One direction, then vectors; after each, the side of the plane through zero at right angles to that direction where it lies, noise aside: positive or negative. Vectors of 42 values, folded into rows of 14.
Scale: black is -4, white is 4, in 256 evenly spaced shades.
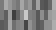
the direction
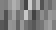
positive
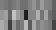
negative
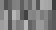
negative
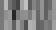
positive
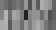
negative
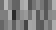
positive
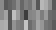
negative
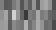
negative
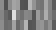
negative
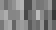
negative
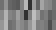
negative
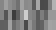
positive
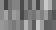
negative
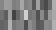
positive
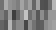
positive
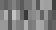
negative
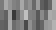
positive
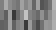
positive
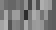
negative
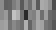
negative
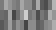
positive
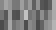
positive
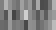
positive
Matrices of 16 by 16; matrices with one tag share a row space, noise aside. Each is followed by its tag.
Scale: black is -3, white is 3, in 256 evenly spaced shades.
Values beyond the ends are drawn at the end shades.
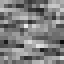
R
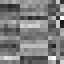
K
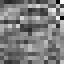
K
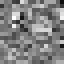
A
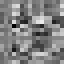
A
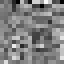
A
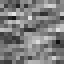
R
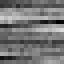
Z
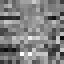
K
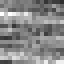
Z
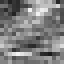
R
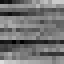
Z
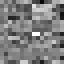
A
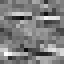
R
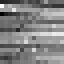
Z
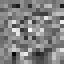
A
